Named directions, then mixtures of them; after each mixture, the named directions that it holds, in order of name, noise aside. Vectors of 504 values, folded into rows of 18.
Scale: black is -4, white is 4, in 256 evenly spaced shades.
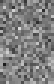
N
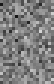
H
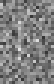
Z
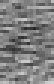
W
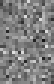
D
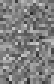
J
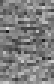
D, W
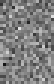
H, N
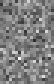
D, J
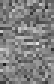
J, N, W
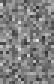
Z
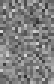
J, N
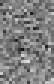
H, J, W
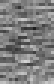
W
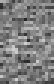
W, Z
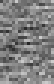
J, W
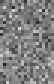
N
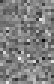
D, W, Z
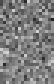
D, N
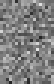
J
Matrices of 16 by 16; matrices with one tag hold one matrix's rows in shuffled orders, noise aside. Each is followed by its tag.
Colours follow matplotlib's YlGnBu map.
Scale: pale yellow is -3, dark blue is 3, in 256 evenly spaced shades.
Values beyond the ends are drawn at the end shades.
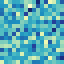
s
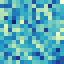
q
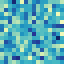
q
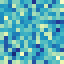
q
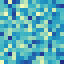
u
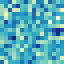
q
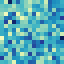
u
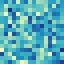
u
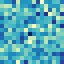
s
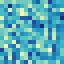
u
